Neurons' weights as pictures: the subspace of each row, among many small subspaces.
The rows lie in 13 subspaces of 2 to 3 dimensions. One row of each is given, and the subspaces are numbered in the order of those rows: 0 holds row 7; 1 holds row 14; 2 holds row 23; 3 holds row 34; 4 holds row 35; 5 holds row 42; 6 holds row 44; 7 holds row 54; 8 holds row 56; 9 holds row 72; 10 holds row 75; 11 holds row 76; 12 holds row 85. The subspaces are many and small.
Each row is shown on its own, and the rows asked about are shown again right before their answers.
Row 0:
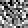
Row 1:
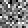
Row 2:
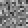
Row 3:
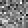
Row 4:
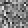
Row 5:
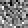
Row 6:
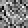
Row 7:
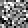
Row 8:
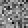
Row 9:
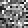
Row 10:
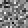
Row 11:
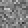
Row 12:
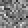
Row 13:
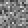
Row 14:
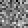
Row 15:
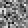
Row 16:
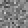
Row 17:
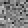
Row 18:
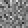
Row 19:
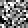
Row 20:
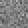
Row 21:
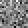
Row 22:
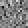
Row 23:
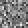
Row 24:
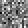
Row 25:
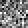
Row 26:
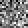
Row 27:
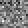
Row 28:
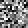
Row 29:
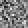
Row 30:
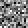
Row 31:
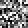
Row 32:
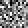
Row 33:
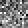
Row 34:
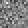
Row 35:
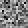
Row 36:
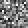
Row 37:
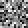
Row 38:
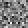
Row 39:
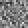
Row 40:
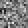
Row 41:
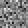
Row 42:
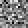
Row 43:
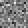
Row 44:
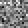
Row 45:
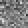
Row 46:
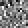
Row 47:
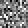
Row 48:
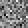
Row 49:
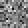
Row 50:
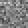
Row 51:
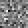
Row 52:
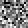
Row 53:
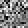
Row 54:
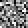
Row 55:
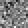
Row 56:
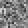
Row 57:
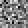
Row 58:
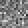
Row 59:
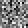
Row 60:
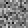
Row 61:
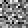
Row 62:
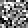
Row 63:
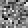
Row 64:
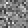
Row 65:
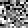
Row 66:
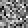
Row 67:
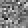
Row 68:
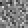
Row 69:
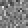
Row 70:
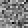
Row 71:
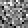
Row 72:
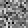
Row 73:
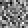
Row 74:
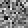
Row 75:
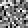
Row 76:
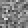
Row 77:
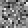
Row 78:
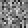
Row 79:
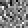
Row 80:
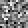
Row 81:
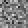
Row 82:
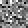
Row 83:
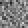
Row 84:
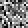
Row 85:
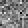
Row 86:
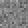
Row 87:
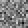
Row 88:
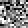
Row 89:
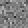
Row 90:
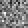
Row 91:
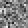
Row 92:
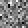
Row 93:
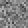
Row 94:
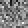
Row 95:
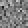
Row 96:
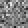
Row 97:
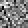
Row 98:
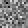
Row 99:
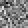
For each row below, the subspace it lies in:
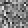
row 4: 2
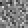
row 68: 7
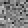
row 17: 6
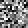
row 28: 11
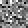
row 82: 7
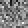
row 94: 4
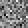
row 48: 8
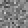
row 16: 10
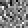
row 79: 3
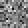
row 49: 11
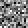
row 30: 7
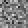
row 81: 5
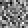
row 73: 7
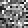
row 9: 1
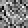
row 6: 9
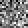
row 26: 1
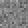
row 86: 2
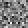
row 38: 7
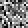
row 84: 2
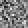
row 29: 5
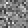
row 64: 9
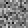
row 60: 9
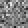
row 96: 0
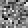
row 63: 11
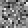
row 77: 11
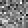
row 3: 12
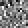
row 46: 10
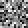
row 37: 11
